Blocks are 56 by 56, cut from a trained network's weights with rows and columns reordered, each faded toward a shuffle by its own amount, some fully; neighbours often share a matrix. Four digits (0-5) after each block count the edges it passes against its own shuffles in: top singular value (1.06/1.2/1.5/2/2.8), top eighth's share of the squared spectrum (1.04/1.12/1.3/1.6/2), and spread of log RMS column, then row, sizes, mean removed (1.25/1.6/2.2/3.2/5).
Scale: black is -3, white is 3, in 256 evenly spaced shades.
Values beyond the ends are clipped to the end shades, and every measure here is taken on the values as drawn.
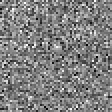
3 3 1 1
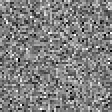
2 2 0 0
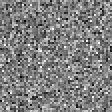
2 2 0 0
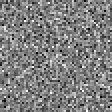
2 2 0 0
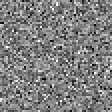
0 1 0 0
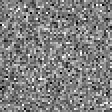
0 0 0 0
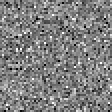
2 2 0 1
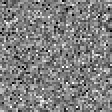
1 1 0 0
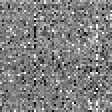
2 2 2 0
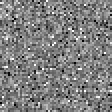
0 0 0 0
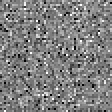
1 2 2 0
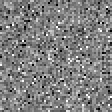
0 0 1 0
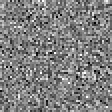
2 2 0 1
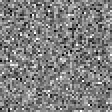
1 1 0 0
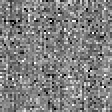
2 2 0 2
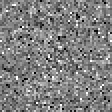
1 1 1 0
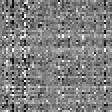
3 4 4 0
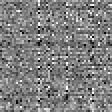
3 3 3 0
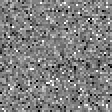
0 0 0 0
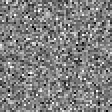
0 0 0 0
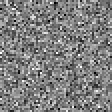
0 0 0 0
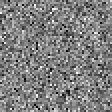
0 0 0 0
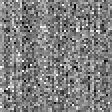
3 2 0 1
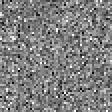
1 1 0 0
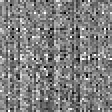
4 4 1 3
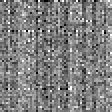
4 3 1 2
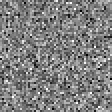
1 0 0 0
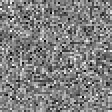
1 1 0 0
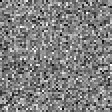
2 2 0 1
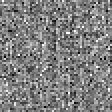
1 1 0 0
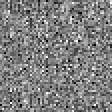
3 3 2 1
